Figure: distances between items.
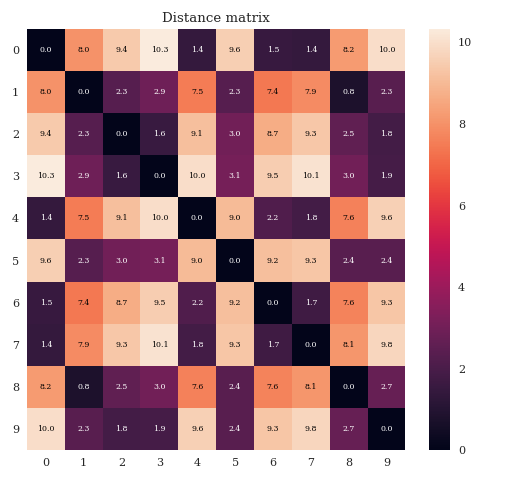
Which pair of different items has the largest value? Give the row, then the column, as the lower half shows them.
3, 0
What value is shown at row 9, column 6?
9.3
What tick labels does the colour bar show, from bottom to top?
0, 2, 4, 6, 8, 10
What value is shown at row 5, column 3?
3.1
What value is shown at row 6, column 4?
2.2
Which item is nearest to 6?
0
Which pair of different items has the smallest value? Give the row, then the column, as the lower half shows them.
8, 1
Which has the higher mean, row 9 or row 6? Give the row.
6
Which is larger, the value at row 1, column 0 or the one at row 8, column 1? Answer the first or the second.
the first
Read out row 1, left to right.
8.0 0.0 2.3 2.9 7.5 2.3 7.4 7.9 0.8 2.3
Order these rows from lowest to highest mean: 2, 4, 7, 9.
2, 9, 4, 7
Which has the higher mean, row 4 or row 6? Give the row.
4
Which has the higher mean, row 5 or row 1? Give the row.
5
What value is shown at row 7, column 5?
9.3
